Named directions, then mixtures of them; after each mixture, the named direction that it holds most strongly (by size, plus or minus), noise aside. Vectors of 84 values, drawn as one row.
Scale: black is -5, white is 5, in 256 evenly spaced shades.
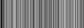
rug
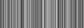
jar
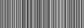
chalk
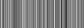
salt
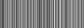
salt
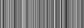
salt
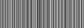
chalk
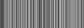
rug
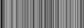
rug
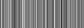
salt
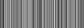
salt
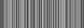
rug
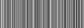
chalk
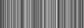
jar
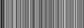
rug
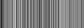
rug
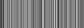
jar
